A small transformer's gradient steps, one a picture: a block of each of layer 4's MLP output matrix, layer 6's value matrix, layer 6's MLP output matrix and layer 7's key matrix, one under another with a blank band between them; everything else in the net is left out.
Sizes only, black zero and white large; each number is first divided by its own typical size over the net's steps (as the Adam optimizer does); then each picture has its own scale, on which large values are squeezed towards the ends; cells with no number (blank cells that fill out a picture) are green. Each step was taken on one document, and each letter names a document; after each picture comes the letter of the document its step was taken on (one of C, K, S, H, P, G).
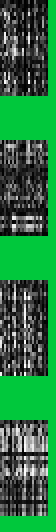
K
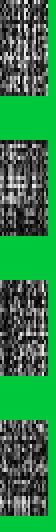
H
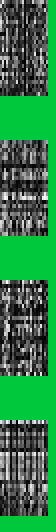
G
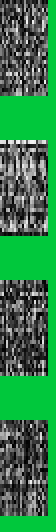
H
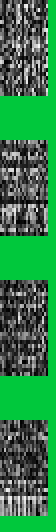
H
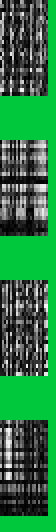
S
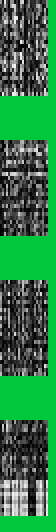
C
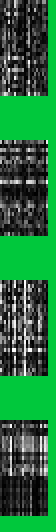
K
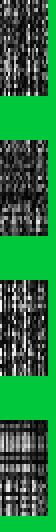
K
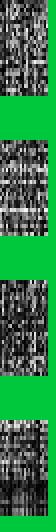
H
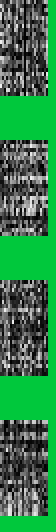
C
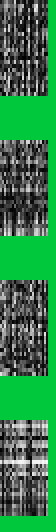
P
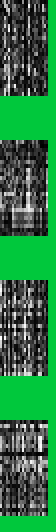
K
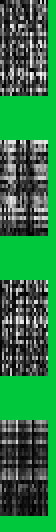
S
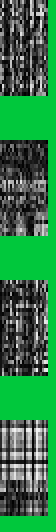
S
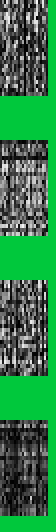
C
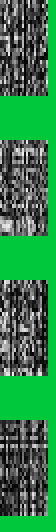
P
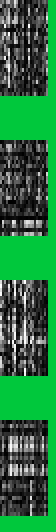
K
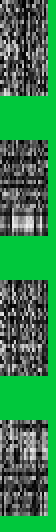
P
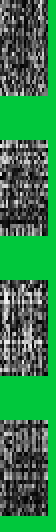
C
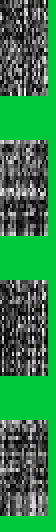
H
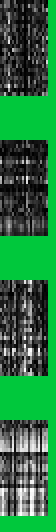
K
